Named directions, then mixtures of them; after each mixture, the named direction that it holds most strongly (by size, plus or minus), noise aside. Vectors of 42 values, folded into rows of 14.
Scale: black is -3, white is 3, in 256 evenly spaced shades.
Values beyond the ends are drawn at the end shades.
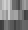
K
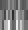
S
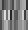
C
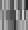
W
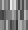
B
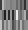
C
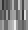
W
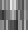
B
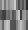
B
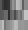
K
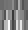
S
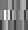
C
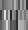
C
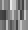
B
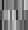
W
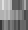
K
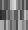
B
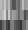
K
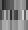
C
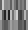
C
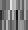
B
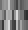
S
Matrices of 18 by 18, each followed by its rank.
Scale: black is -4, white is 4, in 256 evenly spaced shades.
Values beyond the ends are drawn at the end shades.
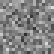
full rank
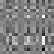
two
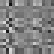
two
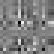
two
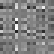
two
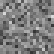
full rank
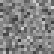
full rank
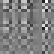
two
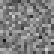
full rank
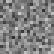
full rank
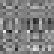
two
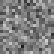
full rank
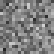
full rank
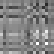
two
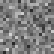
full rank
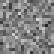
full rank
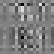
two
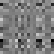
two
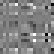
two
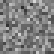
full rank
